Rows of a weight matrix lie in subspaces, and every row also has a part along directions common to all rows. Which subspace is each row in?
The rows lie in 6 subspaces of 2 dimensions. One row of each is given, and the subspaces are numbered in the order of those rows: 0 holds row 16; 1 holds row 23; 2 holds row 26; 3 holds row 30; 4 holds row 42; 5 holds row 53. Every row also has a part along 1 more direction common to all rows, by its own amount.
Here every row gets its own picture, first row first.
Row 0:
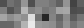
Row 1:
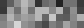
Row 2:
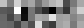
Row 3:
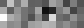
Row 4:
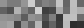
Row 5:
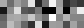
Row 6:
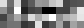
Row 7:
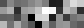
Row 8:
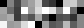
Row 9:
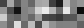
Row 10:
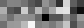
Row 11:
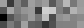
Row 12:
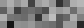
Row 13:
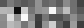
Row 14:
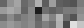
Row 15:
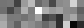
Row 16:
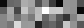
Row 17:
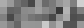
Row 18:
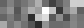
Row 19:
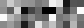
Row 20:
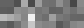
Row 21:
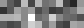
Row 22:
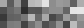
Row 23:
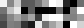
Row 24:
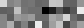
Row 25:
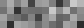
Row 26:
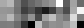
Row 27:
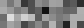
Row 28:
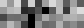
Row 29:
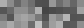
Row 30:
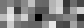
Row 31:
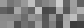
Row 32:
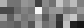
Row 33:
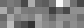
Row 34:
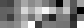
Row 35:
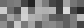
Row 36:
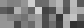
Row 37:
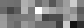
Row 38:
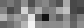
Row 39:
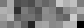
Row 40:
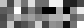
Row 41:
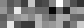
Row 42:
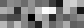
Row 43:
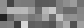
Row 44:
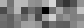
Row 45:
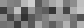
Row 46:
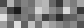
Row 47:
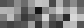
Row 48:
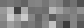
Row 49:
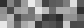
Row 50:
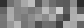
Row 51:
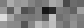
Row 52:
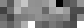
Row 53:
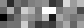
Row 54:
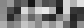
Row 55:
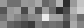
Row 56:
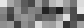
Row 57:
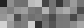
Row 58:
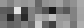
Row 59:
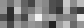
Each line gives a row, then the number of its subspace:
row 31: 1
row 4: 1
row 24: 0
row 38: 4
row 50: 0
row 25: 2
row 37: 1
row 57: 1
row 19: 5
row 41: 2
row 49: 1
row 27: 3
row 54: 0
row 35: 3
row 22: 5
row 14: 1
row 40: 2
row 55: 4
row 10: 4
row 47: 0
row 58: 3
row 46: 5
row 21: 4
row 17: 0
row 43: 5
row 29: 0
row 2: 3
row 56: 0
